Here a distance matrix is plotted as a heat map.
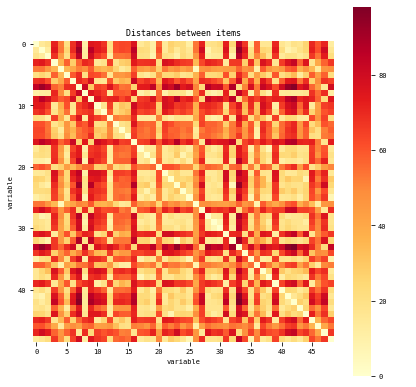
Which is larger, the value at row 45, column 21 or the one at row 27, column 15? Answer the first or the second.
the first
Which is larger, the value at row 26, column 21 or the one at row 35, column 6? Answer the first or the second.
the second
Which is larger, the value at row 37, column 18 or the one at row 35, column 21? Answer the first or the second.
the first
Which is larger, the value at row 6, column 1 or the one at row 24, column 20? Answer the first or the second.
the first
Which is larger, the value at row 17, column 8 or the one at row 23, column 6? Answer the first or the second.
the second
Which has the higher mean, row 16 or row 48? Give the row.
16
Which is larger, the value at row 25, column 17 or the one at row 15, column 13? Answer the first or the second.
the second
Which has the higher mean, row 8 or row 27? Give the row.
27
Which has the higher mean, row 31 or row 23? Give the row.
31
